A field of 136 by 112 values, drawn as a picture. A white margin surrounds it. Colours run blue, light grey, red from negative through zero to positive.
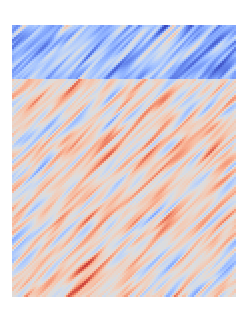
Lone odd cells: none. Grain: diagonal, up to the right. Ninth with the lowest average: top right. Average level on the scale: 50%. Seam: horizontal, 20% of the way down, the bottom part higher.
